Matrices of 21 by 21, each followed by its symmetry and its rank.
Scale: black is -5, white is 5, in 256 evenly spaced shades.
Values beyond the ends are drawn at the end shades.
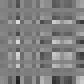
neither, rank one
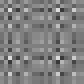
symmetric, rank one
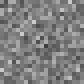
symmetric, full rank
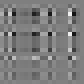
neither, rank one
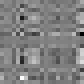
neither, rank two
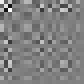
symmetric, rank two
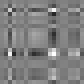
symmetric, rank one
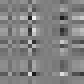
neither, rank one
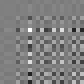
symmetric, rank one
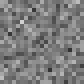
symmetric, full rank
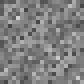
symmetric, full rank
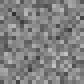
symmetric, full rank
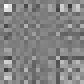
symmetric, rank two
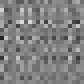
neither, rank two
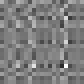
neither, rank two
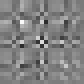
symmetric, rank two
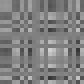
symmetric, rank one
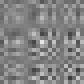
symmetric, rank two
